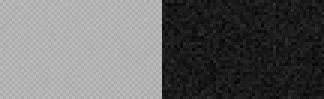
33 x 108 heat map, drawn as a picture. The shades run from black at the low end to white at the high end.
The table splits into one row of 2 panels. Panel 1,1: high, checkered, faint in contrast. Panel 1,2: very low, fine-grained, faint in contrast.
